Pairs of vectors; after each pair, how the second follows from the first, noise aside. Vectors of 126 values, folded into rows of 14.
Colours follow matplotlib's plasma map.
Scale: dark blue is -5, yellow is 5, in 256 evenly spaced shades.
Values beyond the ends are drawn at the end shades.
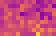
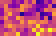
scaled up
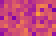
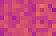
shrunk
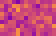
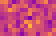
wrapped around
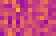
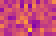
wrapped around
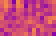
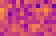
wrapped around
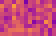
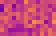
negated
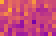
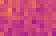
shrunk
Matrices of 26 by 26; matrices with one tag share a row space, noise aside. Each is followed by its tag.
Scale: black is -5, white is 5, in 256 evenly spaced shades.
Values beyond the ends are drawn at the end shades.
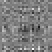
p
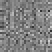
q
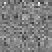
p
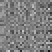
q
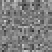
p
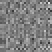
q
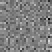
q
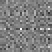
q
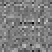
p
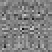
p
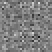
p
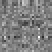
p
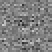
p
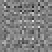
p
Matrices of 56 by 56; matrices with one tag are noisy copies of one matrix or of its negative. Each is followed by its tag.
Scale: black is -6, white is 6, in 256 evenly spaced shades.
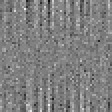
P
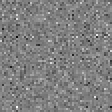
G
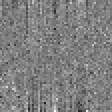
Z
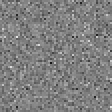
G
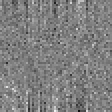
Z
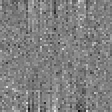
Z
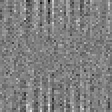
P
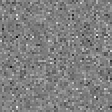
G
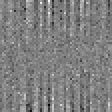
P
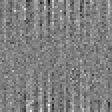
P
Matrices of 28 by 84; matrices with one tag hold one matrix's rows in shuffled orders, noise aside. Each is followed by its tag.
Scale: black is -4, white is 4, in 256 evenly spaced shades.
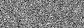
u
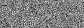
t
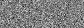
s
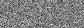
u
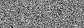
u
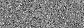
s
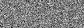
u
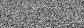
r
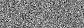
s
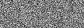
u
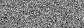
t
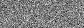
t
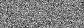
r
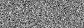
s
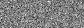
u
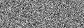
s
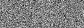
s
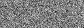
t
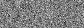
s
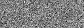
t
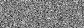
u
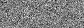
t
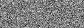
r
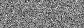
r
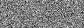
r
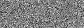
t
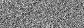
s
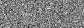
u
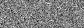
u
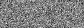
r
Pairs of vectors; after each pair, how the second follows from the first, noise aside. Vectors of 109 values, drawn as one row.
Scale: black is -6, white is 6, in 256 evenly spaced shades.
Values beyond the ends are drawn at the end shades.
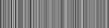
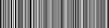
scaled up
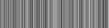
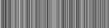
reversed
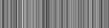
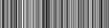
scaled up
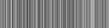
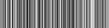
scaled up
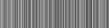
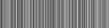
reversed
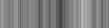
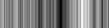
scaled up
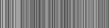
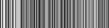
scaled up
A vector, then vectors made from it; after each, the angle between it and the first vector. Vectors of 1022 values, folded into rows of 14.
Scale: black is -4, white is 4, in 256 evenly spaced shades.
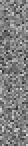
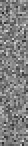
orthogonal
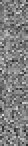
nearly opposite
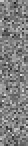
partly aligned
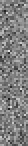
partly aligned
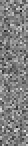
nearly parallel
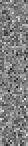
partly aligned
